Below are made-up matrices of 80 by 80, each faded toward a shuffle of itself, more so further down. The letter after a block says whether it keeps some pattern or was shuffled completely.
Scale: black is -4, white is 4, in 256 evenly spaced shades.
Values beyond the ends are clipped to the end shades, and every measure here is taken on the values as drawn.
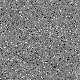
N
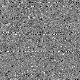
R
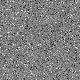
N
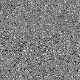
R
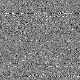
R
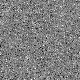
N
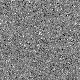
N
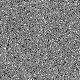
N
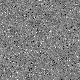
N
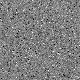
N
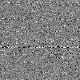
R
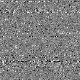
R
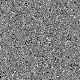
N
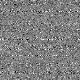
R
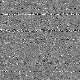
R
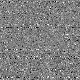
R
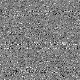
R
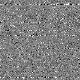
R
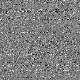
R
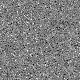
N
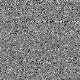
R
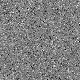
N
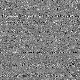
R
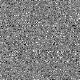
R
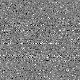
R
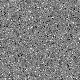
N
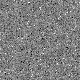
N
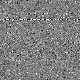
R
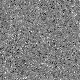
N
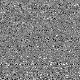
R
